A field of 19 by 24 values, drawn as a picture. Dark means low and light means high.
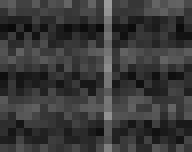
There is no overall slope. Horizontal stripes repeat 3 times down the table. On average the colour sits 20% of the way up the scale. Column 14 stands out from the rest.
